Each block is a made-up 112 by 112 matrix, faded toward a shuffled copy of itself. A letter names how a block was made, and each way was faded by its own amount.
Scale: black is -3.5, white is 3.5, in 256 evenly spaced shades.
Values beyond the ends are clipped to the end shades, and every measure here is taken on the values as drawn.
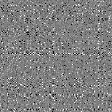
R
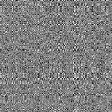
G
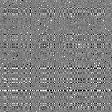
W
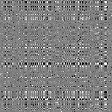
W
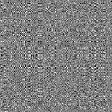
G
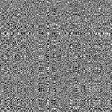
G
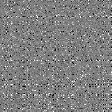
R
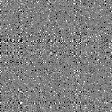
R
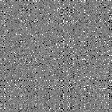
R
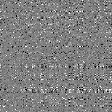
R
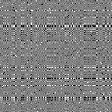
W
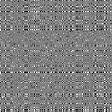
W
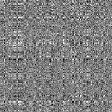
G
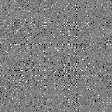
R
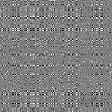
W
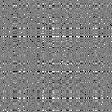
W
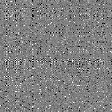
R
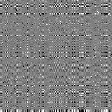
W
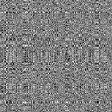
G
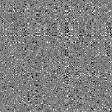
R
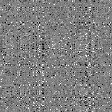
R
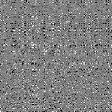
R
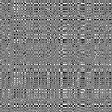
W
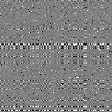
W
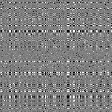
W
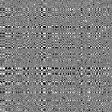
W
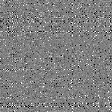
R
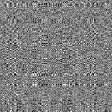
G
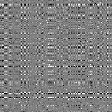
W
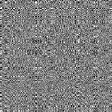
G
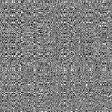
G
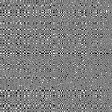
W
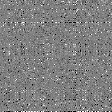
R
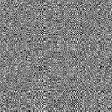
G
